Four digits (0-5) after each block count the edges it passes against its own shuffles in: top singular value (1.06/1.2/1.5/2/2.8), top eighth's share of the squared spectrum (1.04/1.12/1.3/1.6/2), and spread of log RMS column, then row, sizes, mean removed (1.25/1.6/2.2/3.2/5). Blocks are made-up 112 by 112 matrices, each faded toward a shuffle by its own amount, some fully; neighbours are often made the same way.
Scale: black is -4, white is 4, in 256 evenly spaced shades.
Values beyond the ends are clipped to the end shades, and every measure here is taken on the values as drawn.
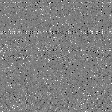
4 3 1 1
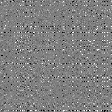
5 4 3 3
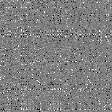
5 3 2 3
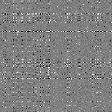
5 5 3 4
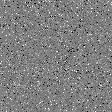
1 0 0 0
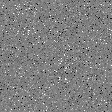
1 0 0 0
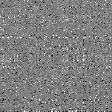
4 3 2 2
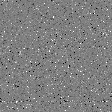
3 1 0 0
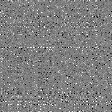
4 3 1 2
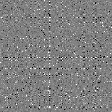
5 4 2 2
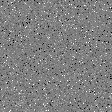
1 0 0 0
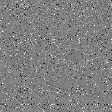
4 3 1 2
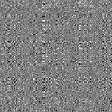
5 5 3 3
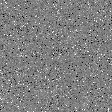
0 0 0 0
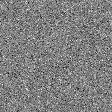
0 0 0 0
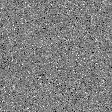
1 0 0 0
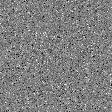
0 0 0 0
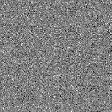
4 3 2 2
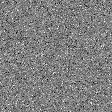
1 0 0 0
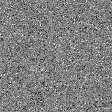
3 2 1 0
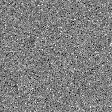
2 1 0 0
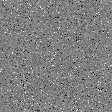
0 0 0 0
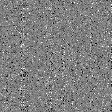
3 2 2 0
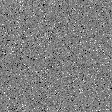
1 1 0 0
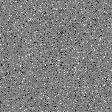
1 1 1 0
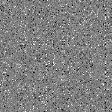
3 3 2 1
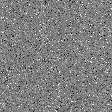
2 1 0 0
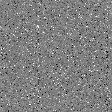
1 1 1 0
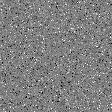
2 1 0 0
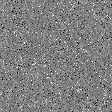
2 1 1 0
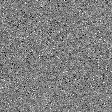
0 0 0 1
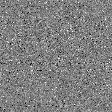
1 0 0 2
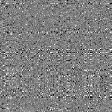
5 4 2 3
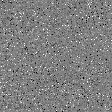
3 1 0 0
